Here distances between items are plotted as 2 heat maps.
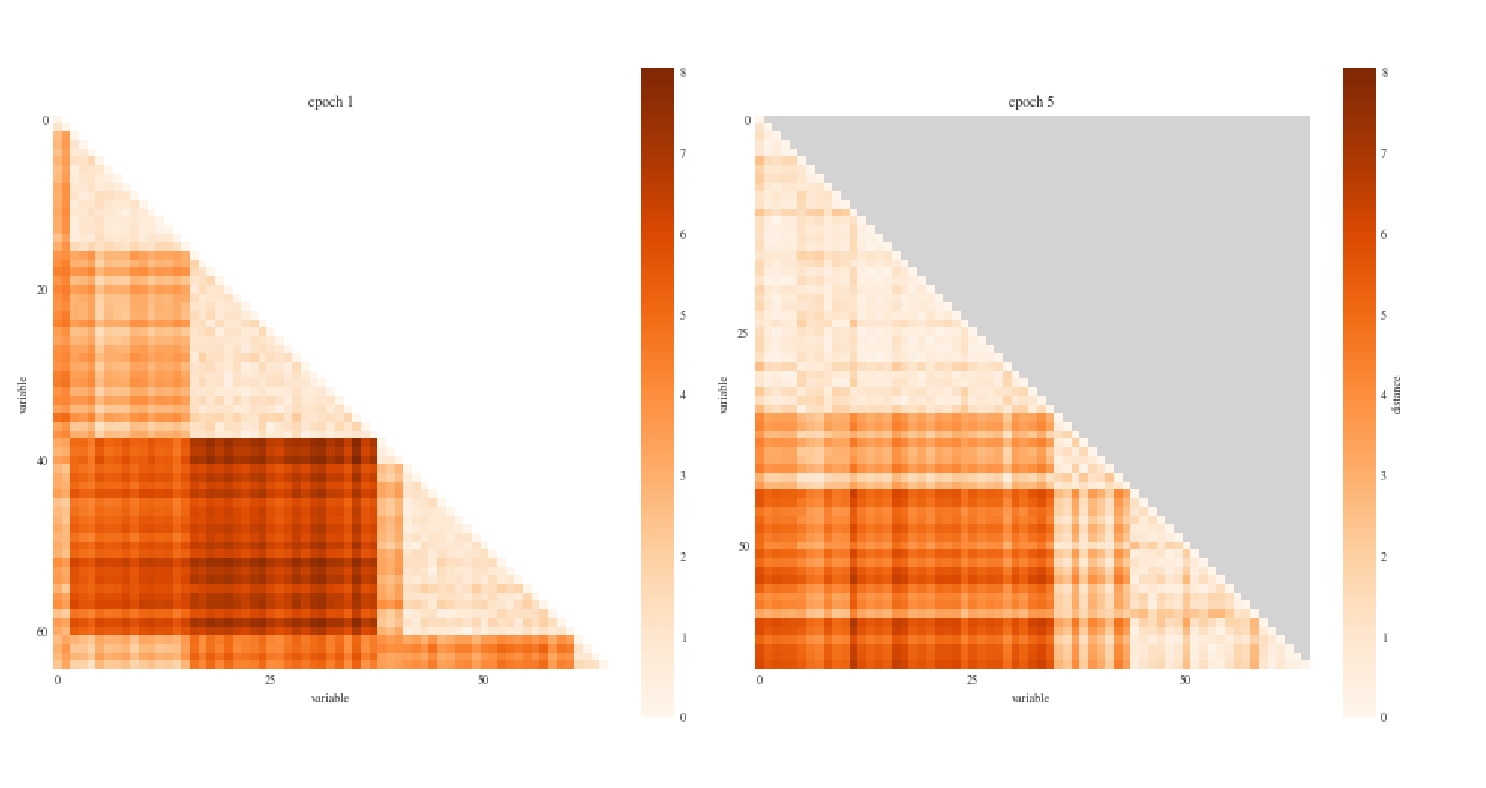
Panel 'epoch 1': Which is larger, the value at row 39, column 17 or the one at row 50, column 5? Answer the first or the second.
the first
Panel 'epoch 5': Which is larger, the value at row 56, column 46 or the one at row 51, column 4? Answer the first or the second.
the second
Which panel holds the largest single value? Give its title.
epoch 1
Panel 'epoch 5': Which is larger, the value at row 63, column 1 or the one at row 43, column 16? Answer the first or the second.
the first
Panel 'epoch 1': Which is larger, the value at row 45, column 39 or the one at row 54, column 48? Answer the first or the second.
the first
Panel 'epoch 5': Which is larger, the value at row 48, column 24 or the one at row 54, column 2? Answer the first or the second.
the second
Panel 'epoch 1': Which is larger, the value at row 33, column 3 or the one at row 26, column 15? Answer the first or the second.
the first
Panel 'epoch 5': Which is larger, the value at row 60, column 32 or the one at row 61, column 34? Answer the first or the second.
the first
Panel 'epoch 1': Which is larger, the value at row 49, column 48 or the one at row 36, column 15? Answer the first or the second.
the second
